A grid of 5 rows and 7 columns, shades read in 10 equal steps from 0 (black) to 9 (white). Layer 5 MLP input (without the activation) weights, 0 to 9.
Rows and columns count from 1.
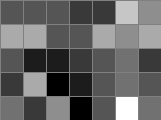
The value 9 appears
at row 5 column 6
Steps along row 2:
same down same up down up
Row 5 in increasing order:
0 2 3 4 4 5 9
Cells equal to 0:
2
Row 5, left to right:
4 2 5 0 3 9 4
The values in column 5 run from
2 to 6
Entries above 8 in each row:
0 0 0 0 1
